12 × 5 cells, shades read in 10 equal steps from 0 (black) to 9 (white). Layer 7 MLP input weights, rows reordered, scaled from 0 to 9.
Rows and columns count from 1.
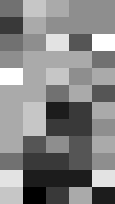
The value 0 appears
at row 12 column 2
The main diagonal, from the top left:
4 6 8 6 6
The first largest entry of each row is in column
2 2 5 2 1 1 2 2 1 5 1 1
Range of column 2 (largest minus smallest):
7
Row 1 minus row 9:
-2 4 1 2 -1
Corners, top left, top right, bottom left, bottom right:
4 5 7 1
